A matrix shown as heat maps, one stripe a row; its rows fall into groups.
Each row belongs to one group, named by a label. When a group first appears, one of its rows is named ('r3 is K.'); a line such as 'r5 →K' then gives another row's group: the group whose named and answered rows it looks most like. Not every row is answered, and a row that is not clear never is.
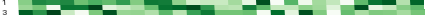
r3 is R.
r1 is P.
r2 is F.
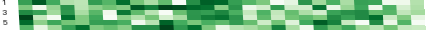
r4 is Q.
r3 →Q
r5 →R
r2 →F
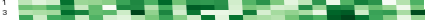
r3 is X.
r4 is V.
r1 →F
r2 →Q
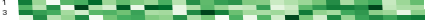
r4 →P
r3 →Q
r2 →V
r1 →Q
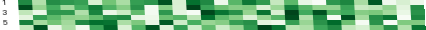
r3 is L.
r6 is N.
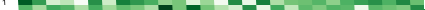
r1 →P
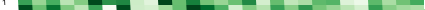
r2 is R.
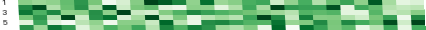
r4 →N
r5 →L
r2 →N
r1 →V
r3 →R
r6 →R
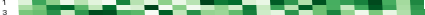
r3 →X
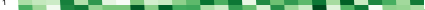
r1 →L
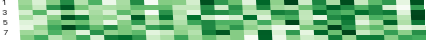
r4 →X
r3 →L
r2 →V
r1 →L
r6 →V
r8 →P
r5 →L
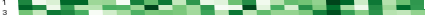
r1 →X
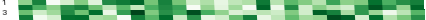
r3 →F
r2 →P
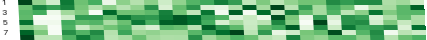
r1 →Q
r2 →N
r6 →L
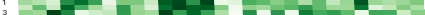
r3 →R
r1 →F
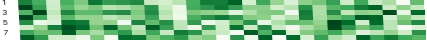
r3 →N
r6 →V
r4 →Q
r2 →Q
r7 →N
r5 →X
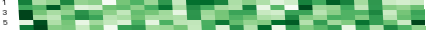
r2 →R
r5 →L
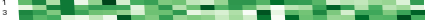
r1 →N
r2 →V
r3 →P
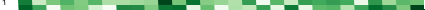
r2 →P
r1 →R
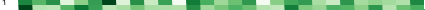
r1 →X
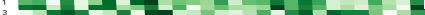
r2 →N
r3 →V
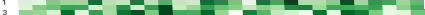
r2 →V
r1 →L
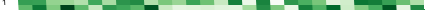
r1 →P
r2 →N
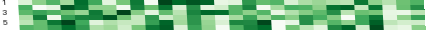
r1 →F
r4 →N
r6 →V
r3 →Q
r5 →V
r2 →X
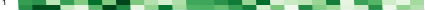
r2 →R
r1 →Q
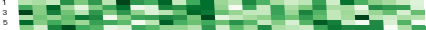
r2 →R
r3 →R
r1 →F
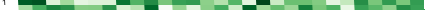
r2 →N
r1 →P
